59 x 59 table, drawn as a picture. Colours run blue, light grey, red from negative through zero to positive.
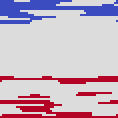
Ninth with the lowest average: top left. Roughest part: bottom left. Grain: streaks across. Slope: up to the bottom. Average level on the scale: 50%.
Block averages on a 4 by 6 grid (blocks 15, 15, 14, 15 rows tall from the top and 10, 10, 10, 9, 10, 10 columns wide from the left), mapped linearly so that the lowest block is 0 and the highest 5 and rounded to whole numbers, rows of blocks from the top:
011221 / 333333 / 333434 / 454444
